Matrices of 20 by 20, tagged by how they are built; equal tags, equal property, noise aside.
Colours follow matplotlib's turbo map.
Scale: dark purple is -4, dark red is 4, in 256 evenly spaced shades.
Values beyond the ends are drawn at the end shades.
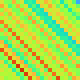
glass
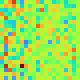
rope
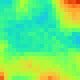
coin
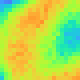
coin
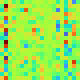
rope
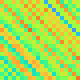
glass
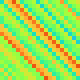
glass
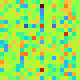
rope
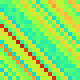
glass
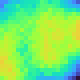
coin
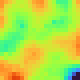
coin
